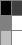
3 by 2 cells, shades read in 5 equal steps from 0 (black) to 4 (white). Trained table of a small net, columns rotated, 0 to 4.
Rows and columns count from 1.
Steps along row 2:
up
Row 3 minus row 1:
3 3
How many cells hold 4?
2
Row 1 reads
0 1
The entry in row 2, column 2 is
4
